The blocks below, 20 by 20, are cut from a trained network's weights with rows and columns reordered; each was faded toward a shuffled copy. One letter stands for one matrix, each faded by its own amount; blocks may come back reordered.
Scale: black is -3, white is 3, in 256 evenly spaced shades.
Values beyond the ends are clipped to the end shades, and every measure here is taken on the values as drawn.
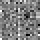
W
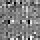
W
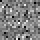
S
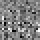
W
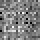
W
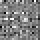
W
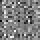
W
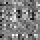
W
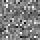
S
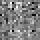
W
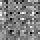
W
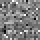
S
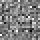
W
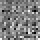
W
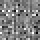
W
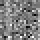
W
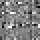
W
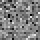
S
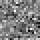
S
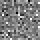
S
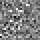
S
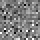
S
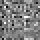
W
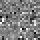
S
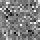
S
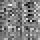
W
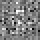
W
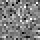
S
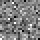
S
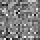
W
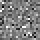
S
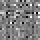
W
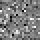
S
